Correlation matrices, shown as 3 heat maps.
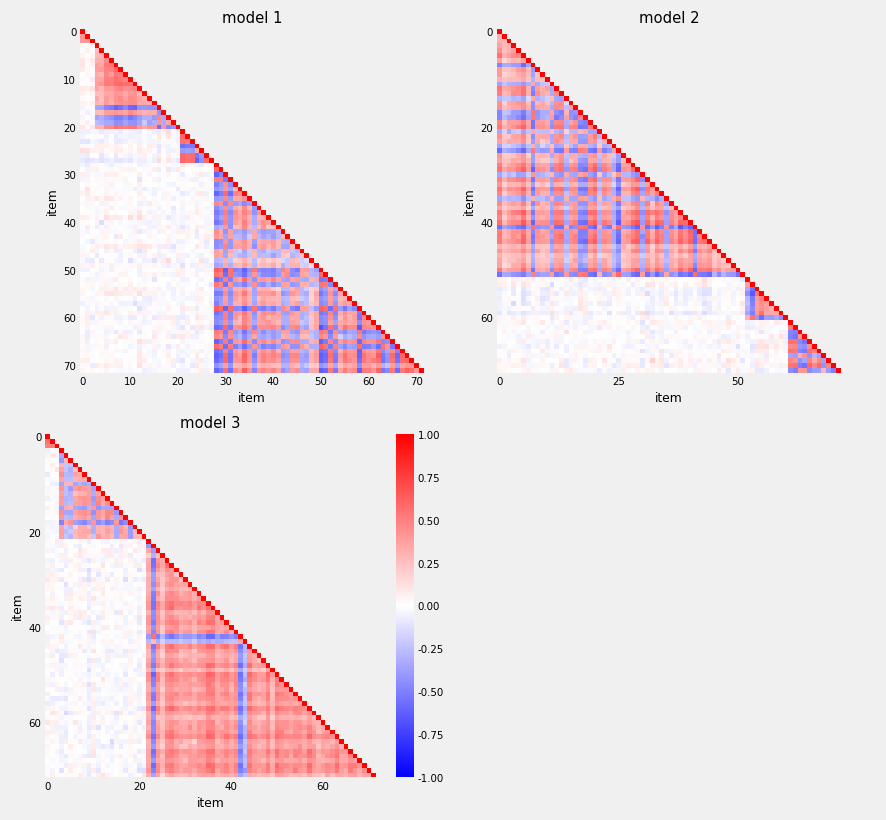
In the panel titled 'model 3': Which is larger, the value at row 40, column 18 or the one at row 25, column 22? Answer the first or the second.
the second
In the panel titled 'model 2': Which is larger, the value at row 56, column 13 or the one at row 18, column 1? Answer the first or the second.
the first
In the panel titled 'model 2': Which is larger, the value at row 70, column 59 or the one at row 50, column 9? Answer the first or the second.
the second
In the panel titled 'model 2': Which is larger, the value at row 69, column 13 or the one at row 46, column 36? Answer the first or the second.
the second
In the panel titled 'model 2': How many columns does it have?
72
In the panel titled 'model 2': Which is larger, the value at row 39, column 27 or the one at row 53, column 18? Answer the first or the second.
the first
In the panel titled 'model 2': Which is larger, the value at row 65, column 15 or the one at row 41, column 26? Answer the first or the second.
the first
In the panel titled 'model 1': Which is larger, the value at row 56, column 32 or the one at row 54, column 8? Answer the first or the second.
the first
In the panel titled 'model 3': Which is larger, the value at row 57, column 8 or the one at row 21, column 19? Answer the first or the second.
the second
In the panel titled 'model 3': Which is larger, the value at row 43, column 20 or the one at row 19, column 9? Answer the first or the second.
the second
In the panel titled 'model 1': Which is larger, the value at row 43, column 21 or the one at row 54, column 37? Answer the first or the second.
the second
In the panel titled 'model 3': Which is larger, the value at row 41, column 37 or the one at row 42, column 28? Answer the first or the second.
the first
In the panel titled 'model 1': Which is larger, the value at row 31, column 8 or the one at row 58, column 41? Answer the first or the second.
the first
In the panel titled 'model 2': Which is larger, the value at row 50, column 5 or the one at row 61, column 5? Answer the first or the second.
the first
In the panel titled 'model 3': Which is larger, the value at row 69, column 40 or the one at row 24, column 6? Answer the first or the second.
the first
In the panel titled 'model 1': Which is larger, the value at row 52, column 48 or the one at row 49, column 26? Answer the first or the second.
the first
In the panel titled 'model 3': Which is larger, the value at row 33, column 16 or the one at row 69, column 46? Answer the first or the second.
the second
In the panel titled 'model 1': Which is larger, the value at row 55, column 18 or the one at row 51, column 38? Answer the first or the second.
the first
